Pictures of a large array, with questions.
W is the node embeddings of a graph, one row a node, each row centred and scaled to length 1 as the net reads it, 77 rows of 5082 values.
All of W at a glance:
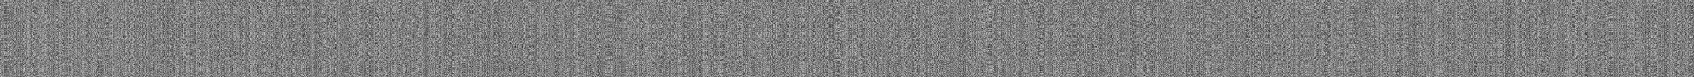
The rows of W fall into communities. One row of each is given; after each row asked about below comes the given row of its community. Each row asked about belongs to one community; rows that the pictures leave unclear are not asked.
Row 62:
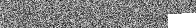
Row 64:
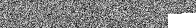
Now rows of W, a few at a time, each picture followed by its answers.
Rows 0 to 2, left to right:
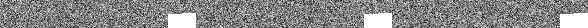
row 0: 64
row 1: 64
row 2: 62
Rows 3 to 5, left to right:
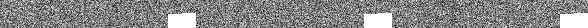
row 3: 64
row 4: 64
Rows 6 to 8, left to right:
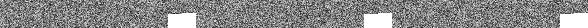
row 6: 62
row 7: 62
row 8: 62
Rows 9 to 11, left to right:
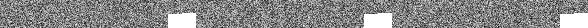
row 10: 62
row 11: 62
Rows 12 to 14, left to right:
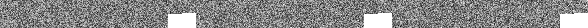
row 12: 62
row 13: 62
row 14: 64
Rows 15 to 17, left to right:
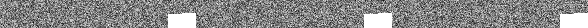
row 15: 62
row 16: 64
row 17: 64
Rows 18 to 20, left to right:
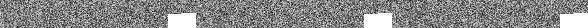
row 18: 62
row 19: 62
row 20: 62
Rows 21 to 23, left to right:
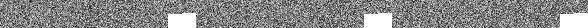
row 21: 64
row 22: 64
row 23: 62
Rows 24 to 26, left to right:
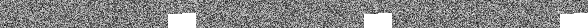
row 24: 64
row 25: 64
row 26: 64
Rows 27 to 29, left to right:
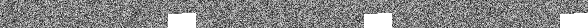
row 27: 64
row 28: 62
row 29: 64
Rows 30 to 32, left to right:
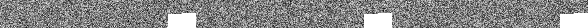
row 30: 62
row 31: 64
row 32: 62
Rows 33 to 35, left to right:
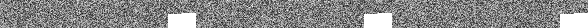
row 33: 62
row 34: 62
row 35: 64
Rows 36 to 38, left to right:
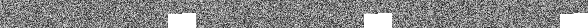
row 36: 64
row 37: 64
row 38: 62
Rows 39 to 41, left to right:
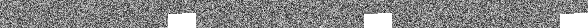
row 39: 62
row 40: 62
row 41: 64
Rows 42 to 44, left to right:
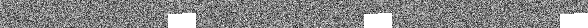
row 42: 64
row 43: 62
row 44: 64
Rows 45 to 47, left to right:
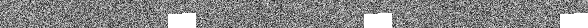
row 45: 64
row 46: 64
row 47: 64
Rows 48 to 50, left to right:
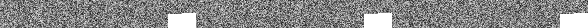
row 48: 62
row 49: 64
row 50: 62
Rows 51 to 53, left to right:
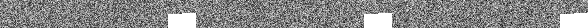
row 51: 64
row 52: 64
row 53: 64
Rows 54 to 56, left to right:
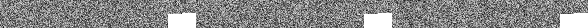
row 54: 64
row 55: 64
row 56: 62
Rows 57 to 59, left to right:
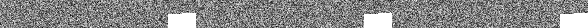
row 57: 62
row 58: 62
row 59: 64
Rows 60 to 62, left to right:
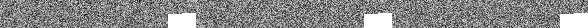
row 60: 64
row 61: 62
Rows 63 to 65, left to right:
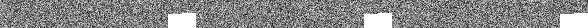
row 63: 62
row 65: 62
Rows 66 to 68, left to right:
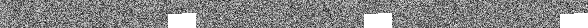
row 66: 62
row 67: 62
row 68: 64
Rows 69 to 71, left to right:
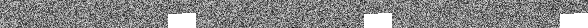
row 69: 62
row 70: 62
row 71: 62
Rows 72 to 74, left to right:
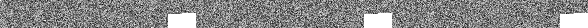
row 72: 62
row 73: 64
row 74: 62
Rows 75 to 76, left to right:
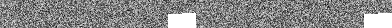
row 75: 62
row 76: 64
